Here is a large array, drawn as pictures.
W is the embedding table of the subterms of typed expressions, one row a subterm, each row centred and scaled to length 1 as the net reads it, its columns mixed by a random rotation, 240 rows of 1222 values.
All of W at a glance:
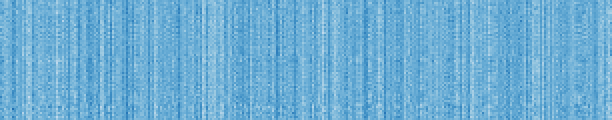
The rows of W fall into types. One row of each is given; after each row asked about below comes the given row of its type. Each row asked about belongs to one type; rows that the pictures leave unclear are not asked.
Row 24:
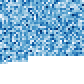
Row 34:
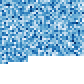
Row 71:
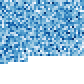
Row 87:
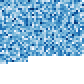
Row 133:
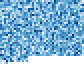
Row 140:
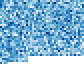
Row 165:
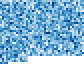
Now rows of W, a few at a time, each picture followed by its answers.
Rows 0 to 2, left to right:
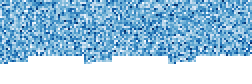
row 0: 165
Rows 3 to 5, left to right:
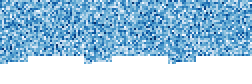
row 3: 71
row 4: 133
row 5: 140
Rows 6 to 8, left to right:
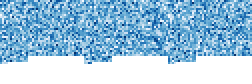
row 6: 24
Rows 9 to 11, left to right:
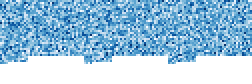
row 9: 71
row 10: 87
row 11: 24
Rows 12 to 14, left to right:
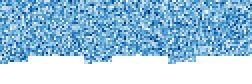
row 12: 34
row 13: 133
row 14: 71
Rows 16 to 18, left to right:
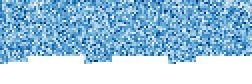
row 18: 87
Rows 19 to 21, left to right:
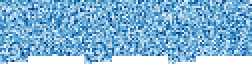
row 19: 87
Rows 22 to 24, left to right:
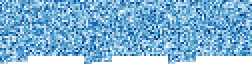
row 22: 24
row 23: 71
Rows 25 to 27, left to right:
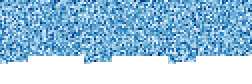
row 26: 24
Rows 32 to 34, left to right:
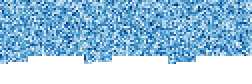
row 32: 87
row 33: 24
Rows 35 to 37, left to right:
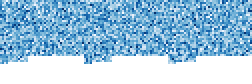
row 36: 165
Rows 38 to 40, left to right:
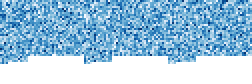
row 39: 24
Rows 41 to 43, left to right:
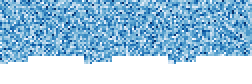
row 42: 87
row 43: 133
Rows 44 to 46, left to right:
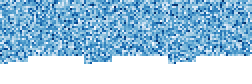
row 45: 34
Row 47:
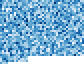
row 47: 140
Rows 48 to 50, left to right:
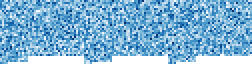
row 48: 71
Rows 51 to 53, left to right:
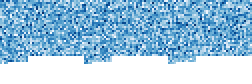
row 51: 140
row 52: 24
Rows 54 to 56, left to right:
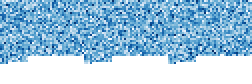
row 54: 165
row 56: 87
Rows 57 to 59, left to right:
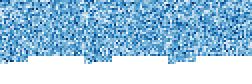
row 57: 133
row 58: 133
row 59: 71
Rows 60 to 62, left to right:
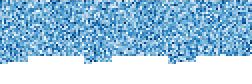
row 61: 133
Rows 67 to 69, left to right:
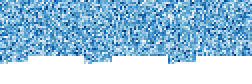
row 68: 140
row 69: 24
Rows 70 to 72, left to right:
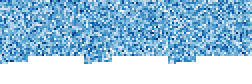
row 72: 34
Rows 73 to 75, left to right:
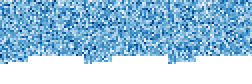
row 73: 165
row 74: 71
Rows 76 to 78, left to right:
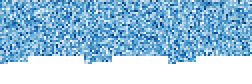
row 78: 165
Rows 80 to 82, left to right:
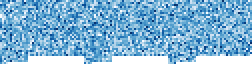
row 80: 24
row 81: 140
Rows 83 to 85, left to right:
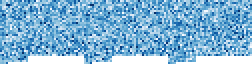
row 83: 34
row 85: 71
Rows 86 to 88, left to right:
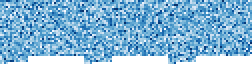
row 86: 140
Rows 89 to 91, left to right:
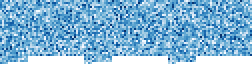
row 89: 71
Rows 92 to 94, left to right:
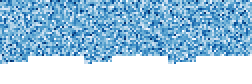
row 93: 133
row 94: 87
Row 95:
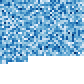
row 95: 34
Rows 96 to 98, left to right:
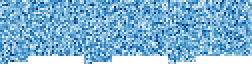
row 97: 34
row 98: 133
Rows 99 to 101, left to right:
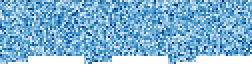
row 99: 87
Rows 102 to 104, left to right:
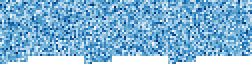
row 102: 71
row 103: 34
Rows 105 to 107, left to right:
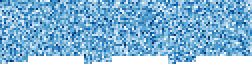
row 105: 34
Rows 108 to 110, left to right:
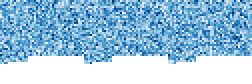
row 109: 87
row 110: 133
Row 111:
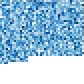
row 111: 165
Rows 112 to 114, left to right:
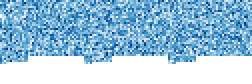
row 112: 24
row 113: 87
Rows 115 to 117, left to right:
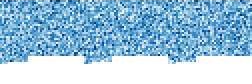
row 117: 133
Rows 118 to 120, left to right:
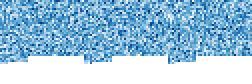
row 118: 87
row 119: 87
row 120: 24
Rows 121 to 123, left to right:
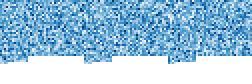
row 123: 24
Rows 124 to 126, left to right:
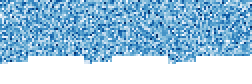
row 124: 24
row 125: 133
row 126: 140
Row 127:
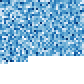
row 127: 133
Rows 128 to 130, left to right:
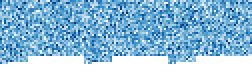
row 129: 140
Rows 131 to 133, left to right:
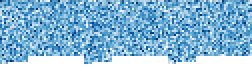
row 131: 34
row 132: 71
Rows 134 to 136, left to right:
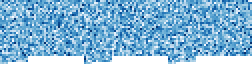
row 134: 87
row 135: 24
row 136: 24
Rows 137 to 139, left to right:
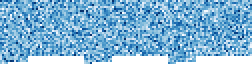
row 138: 87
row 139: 71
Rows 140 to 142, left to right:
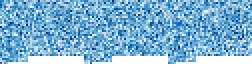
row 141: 87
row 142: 71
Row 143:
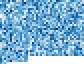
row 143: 24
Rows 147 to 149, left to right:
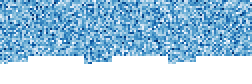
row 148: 165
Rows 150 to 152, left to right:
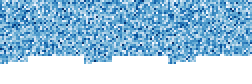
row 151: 34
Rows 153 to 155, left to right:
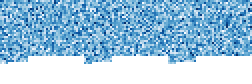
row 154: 140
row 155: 87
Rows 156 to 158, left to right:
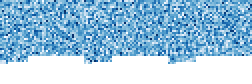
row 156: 133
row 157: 133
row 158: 140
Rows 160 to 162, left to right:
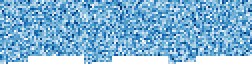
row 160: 87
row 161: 140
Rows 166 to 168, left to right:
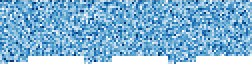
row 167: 133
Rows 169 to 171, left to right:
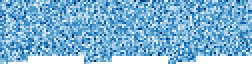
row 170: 24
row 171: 34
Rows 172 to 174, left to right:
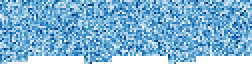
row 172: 24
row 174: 87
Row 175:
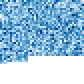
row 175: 24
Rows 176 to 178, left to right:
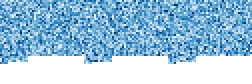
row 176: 165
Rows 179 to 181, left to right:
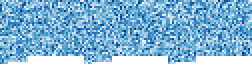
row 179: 24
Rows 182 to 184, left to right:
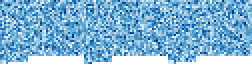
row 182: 34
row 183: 165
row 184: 133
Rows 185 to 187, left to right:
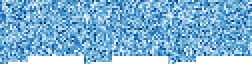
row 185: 34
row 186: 24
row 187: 133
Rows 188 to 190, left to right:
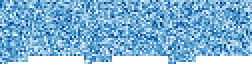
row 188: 140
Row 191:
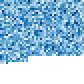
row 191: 87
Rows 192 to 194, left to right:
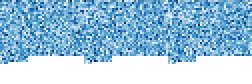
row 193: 133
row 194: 133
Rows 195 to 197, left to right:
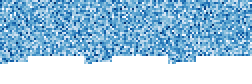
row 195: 140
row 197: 140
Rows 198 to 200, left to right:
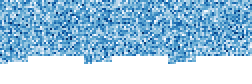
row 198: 133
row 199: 87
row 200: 71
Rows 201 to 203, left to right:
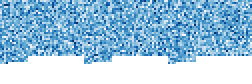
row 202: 24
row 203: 140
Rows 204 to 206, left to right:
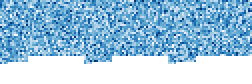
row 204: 140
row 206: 87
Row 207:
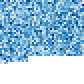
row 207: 133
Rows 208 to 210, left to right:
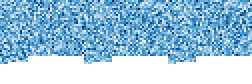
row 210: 87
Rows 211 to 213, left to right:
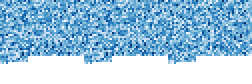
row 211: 87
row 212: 87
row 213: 34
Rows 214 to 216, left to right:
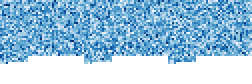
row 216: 34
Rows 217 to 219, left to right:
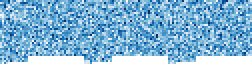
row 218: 133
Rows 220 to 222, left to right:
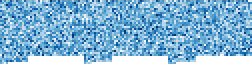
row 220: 34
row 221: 24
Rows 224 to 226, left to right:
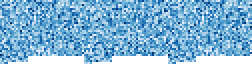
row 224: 165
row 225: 87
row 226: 165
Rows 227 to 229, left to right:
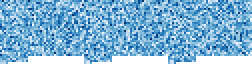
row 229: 34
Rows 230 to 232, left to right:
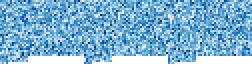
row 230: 87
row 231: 165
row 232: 24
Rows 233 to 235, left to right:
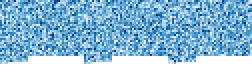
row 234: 24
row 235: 133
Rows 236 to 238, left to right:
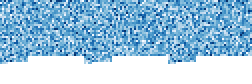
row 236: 24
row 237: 140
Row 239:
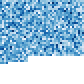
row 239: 71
